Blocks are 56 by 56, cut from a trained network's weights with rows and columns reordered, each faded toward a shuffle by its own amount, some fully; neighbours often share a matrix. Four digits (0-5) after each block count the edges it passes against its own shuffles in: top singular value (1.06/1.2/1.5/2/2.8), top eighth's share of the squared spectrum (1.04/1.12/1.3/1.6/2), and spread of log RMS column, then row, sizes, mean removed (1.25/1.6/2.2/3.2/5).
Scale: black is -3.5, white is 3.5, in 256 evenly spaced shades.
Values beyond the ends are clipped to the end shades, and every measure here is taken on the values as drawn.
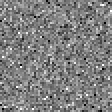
0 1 0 0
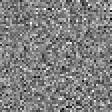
3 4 1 1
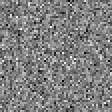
0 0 0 0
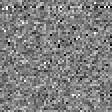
3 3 0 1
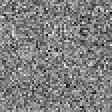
3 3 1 0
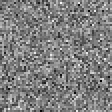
0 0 0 0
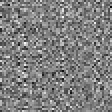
4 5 3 1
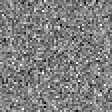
1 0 0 0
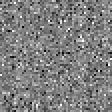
1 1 0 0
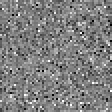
1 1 0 0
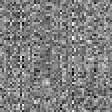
4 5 3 0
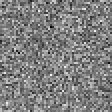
1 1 0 0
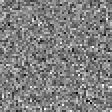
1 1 0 0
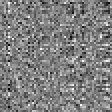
4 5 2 1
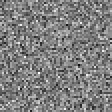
0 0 0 0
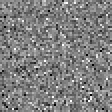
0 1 0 0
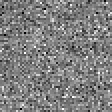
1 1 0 0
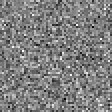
3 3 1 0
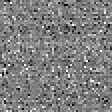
2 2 1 0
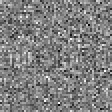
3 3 1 0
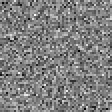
1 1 0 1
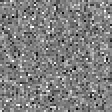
0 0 0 0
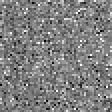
1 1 0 0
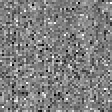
2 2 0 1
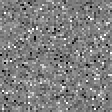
0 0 0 0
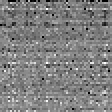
4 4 2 2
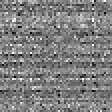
4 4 2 2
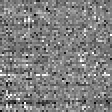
3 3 2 1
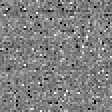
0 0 0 0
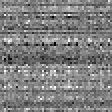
4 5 3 3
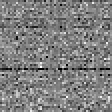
3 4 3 2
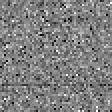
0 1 0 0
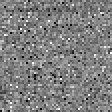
2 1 0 0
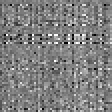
4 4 1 3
